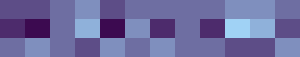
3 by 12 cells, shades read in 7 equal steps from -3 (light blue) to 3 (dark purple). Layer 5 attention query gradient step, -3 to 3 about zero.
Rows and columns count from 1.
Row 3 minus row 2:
-2 -4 0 3 -4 1 -3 0 -2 4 3 -2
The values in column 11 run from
-2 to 1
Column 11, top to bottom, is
-1 -2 1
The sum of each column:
3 3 0 -2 3 -1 1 0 2 -3 -2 0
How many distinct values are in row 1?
3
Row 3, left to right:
0 -1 0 1 -1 0 -1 0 0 1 1 -1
